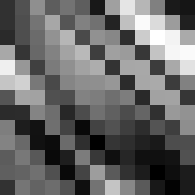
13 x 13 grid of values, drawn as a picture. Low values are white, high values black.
The ninth with the lowest average is the top right. Streaks slant down to the right. The ninth with the highest average is the bottom right. The halves do not mirror each other. The bottom right is the smoothest part.
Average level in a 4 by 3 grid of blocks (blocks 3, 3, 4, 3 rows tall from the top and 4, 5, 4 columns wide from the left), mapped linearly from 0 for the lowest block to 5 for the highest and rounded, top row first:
2 2 0
1 1 0
3 3 3
3 3 5
